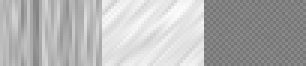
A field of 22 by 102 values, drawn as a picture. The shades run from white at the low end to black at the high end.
The table splits into one row of 3 panels. Panel 1,1: low, streaked downward. Panel 1,2: very low, slanting up to the right, faint in contrast. Panel 1,3: middling, checkered, faint in contrast.
